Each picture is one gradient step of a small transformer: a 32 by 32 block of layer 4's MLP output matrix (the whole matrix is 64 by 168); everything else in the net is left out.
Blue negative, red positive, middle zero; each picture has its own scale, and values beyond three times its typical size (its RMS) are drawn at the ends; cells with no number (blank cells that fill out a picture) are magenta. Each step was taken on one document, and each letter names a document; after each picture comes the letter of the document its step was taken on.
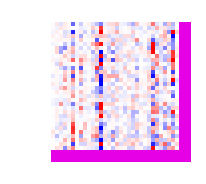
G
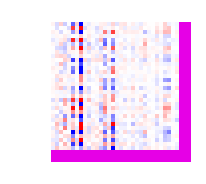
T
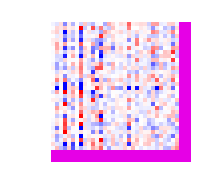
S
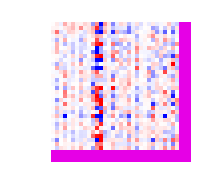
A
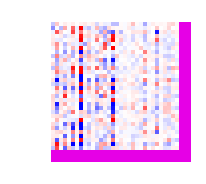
T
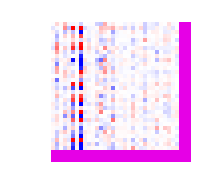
T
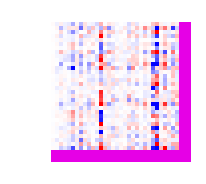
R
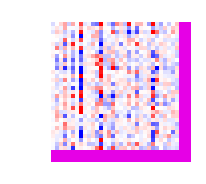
S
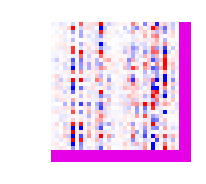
R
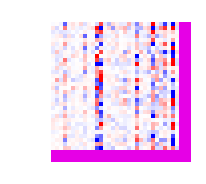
G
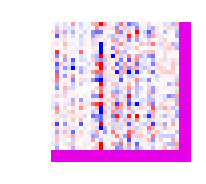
A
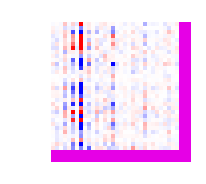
T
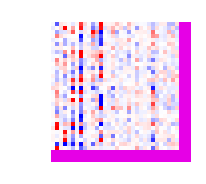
S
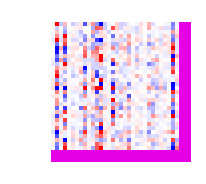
A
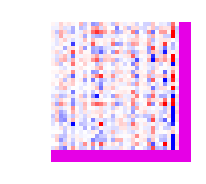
G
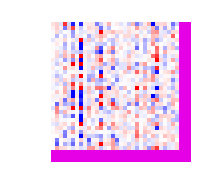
S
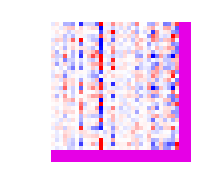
S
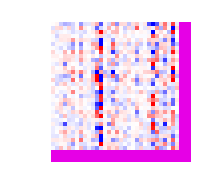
G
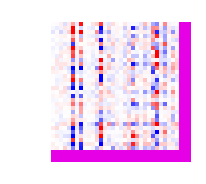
R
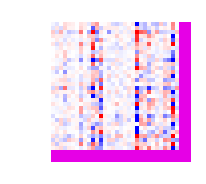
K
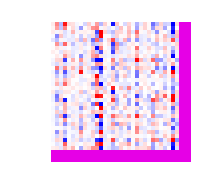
A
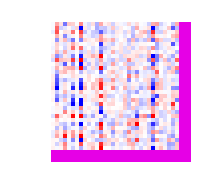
S
